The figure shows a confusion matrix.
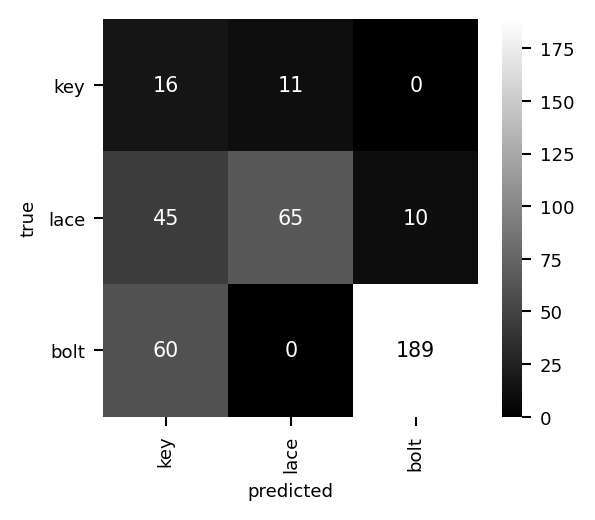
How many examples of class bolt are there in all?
249
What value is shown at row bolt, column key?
60
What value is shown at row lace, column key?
45
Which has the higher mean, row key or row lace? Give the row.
lace
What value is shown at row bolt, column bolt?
189
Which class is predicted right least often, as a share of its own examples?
lace
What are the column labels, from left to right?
key, lace, bolt
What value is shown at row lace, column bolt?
10
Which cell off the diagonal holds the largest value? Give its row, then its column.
bolt, key
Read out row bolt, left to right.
60 0 189
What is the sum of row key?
27
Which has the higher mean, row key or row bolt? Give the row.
bolt
